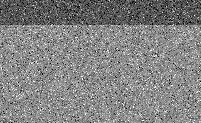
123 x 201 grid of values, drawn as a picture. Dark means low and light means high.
There are no regular stripes. On average the colour sits 50% of the way up the scale. A horizontal seam about 20% of the way down splits the table, and the bottom part is higher. The halves do not mirror each other.
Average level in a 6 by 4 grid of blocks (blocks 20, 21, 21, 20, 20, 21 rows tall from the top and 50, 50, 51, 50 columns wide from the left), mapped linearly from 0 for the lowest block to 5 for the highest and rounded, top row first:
0000 | 4444 | 5555 | 5555 | 5555 | 5555
